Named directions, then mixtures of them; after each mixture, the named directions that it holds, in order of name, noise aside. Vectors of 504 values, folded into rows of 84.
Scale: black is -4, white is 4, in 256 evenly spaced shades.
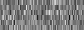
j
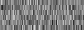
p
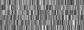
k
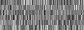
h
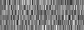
h, k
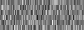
j, p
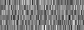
h, k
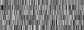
p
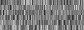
h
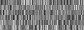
h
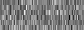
h, j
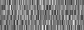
k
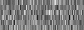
j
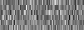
j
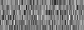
j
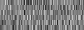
h, p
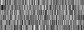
k, p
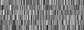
h, k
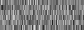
p
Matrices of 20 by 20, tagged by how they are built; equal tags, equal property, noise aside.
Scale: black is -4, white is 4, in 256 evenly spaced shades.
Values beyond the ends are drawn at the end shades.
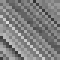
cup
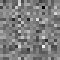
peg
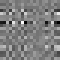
peg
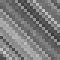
cup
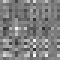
peg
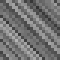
cup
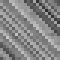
cup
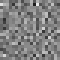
peg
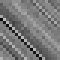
cup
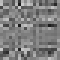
peg
